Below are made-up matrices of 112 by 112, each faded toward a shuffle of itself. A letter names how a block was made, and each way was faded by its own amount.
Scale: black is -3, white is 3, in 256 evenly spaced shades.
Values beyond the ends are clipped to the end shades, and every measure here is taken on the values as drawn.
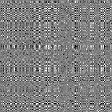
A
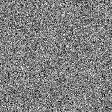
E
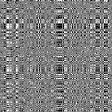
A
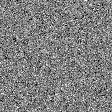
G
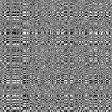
A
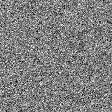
E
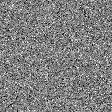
G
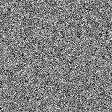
E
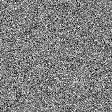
E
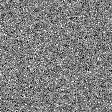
G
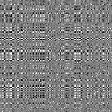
A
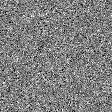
G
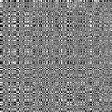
A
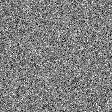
G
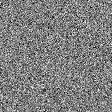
E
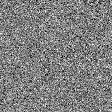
E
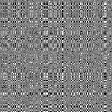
A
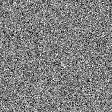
E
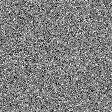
G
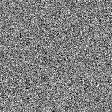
E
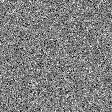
G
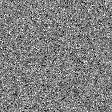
G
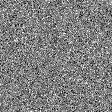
G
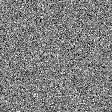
G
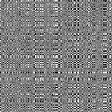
A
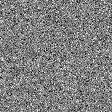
G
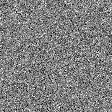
G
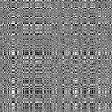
A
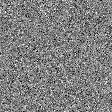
G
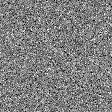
G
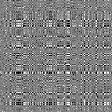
A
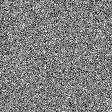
G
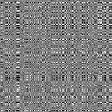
A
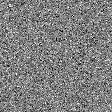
G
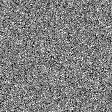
G
